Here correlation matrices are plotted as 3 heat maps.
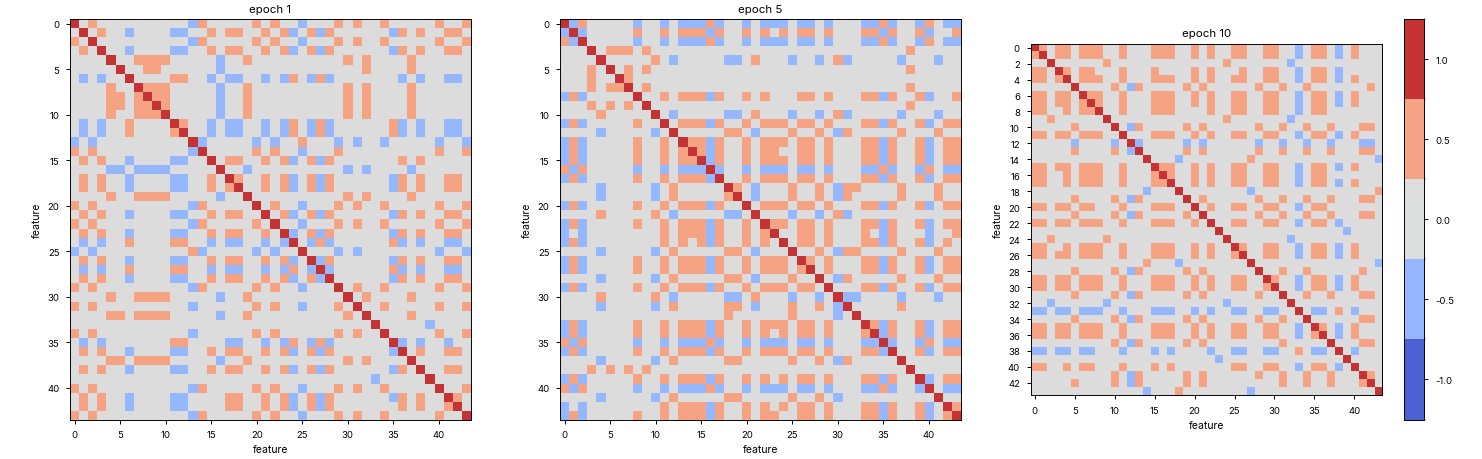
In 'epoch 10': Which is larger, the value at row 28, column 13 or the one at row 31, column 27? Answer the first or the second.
the first
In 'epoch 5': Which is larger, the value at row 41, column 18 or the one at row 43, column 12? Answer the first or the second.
the first
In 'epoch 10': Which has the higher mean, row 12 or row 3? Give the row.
3
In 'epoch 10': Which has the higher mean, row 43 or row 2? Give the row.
2
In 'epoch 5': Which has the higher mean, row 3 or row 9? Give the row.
3
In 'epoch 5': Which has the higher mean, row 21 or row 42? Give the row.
42
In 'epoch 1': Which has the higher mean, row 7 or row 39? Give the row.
7
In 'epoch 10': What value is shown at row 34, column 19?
0.5
